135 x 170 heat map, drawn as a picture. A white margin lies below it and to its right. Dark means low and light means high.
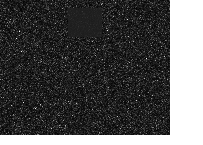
The grain is fine, like static. On average the colour sits 10% of the way up the scale. The halves do not mirror each other. There is no overall slope. The values are skewed, with a long tail toward high values. The top middle is the calmest part. There are no regular stripes. In the top middle lies a patch that is calmer than the rest. No single row or column stands out from its neighbours.
